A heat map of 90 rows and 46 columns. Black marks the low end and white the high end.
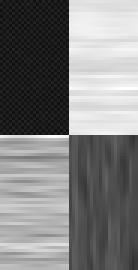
It is made of 2 by 2 panels. Panel 1,1: very low, checkered, faint in contrast. Panel 1,2: very high, streaked across, faint in contrast. Panel 2,1: high, streaked across. Panel 2,2: low, streaked downward, faint in contrast.
